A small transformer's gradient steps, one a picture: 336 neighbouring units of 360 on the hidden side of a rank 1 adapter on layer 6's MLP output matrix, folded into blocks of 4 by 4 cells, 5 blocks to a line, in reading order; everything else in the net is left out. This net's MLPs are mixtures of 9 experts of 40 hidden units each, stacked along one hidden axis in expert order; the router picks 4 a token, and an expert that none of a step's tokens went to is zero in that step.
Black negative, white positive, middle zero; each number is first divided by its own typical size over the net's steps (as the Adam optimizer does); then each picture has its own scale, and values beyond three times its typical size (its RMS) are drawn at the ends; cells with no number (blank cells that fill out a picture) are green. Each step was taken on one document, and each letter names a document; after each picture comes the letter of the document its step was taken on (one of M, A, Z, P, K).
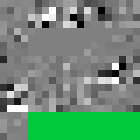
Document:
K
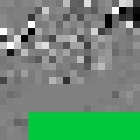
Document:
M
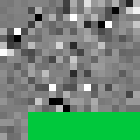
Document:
M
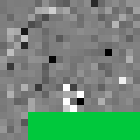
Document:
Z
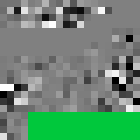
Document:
K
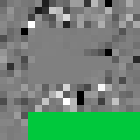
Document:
Z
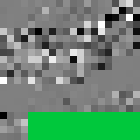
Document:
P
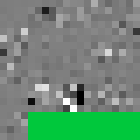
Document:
Z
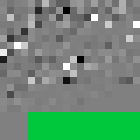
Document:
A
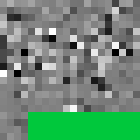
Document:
P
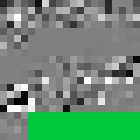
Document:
K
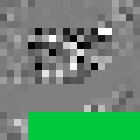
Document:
P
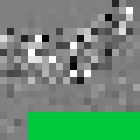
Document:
M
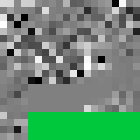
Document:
P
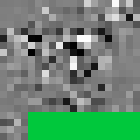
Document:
M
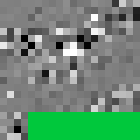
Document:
M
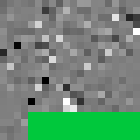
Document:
Z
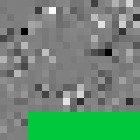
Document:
Z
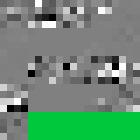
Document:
K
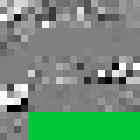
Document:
K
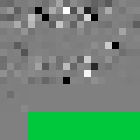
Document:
A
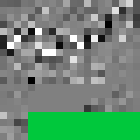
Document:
P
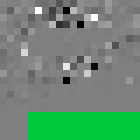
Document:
A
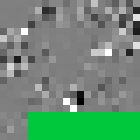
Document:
Z
